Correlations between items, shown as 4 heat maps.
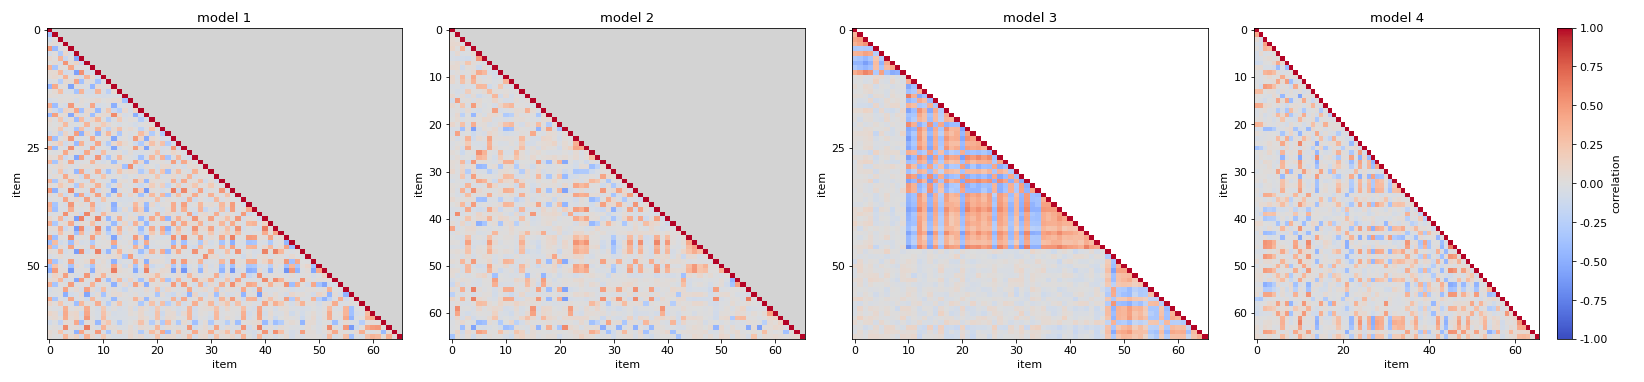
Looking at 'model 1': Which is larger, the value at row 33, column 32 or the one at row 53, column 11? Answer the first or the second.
the first
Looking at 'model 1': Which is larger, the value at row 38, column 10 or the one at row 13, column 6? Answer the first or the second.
the second
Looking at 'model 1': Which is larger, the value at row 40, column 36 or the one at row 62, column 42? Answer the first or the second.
the first
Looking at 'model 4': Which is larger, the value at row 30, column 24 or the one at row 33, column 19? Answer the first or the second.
the second
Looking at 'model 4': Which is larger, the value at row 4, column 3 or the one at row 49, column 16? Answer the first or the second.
the first
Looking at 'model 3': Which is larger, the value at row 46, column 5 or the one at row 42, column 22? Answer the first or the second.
the second
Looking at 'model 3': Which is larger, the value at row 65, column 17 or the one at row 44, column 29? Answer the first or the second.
the first
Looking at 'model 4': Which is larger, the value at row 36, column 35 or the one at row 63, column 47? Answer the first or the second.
the second
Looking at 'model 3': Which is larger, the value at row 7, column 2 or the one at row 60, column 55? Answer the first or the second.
the second
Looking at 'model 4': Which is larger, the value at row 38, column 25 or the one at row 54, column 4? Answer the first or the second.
the first
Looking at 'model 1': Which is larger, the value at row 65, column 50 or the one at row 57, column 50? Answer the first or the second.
the first
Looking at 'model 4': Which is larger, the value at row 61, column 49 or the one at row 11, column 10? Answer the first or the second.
the first
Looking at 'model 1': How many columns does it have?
66
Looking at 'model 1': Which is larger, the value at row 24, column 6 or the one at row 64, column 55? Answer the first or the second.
the first
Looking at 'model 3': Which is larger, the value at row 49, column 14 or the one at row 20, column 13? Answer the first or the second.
the first
